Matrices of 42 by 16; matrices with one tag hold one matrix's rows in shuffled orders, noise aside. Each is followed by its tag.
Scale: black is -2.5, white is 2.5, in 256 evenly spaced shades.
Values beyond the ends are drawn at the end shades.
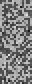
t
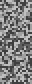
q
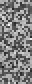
q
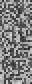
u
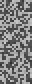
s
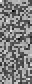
u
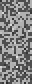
t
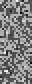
s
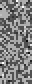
s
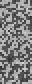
q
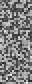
q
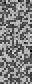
s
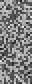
s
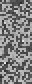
q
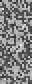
t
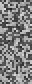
q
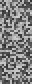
t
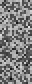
t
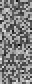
u
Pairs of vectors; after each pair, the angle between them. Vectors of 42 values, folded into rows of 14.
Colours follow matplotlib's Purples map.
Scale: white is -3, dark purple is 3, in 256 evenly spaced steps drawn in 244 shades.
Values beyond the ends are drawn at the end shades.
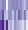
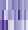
nearly parallel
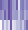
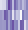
orthogonal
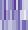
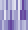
nearly opposite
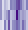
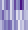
orthogonal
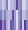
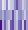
nearly parallel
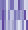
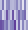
orthogonal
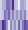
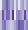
partly aligned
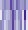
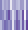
nearly opposite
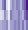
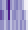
nearly opposite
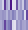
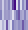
partly opposed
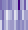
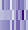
orthogonal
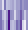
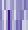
nearly parallel
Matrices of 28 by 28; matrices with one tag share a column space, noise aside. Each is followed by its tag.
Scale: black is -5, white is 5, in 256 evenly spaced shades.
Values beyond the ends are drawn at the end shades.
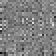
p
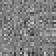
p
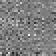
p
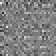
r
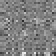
p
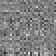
p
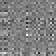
p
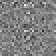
r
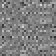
r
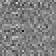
r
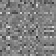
r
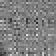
p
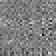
p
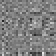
p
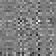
p
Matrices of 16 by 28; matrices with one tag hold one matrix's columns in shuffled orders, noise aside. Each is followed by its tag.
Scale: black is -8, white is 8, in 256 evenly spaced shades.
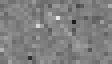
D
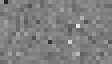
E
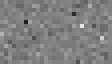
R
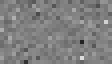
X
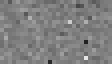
X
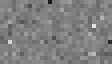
E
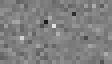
R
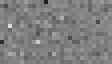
E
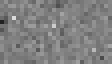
D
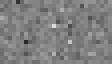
E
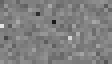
R
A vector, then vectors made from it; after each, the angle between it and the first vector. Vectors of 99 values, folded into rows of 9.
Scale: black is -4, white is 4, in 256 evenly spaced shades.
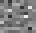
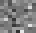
partly aligned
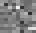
orthogonal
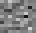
nearly opposite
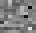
nearly opposite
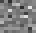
nearly parallel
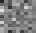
partly aligned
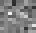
orthogonal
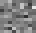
partly opposed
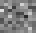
partly opposed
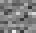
partly opposed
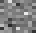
orthogonal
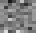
partly aligned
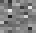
nearly parallel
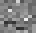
orthogonal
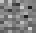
nearly opposite
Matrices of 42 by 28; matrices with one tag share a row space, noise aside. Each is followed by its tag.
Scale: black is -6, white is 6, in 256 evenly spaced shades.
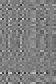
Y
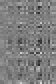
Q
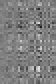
Q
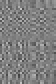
Y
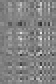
Q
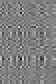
Y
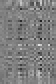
Q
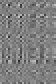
Y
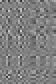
Y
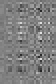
Q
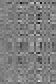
Q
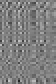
Y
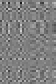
Y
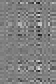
Q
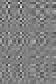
Y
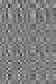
Y
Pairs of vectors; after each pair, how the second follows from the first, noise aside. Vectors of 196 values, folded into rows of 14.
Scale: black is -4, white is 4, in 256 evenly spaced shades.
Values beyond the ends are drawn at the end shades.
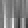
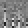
sign-scrambled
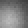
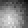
scaled up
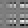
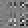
sign-scrambled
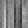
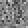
shuffled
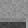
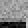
scaled up
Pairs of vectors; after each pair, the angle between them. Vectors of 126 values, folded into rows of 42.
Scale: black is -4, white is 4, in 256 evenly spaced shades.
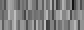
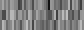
orthogonal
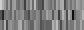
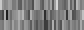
partly aligned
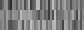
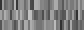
partly aligned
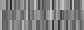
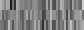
partly aligned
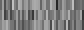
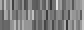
nearly opposite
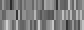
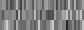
nearly parallel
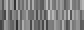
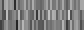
nearly parallel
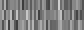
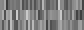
nearly parallel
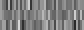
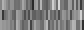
orthogonal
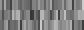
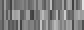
nearly parallel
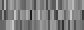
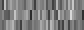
nearly parallel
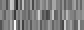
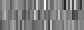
orthogonal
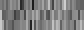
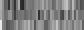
partly aligned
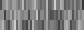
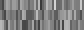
partly aligned
